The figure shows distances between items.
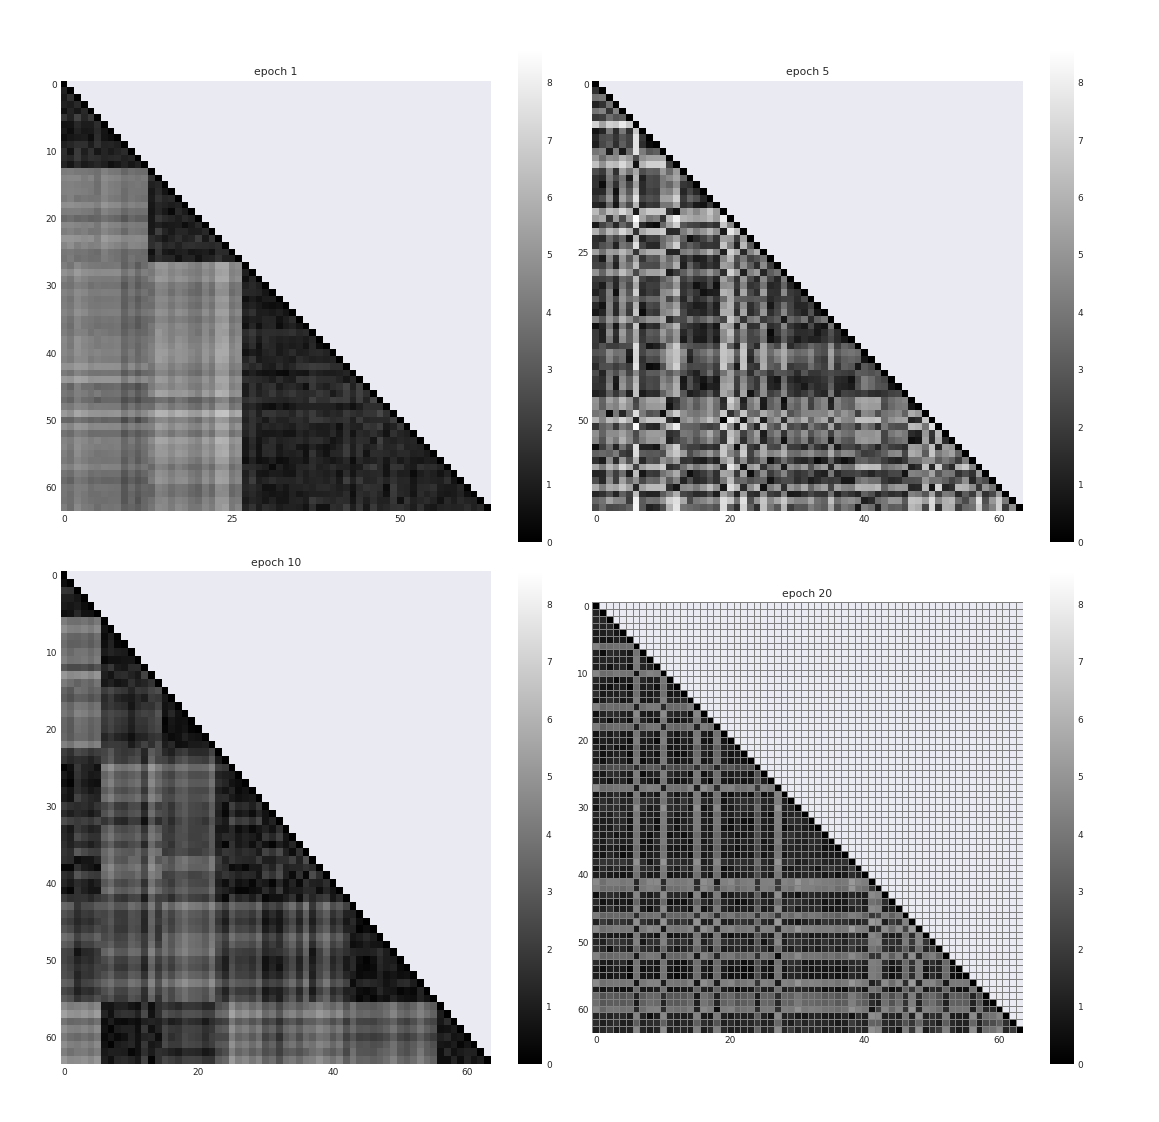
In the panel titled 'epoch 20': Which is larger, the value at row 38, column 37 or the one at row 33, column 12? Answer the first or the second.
the first
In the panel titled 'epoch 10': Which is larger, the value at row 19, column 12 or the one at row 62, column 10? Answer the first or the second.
the first
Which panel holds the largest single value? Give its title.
epoch 5
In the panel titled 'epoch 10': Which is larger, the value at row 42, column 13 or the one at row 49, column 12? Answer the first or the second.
the first
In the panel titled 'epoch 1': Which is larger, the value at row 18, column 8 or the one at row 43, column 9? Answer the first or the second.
the first
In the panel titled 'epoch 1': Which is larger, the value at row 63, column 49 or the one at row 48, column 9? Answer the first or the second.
the second
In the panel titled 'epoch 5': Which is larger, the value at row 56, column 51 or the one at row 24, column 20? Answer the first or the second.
the second
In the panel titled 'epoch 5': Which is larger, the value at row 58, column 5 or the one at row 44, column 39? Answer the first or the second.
the second
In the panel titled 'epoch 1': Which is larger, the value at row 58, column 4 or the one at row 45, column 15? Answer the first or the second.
the second
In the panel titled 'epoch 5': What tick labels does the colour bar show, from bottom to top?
0, 1, 2, 3, 4, 5, 6, 7, 8
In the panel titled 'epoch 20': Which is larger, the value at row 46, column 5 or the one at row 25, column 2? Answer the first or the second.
the first
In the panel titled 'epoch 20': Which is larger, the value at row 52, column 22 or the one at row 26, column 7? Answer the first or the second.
the first
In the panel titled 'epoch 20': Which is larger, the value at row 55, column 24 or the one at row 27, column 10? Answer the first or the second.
the first
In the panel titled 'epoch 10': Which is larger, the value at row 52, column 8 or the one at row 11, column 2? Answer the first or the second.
the second
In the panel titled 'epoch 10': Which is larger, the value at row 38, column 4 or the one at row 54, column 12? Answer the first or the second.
the second
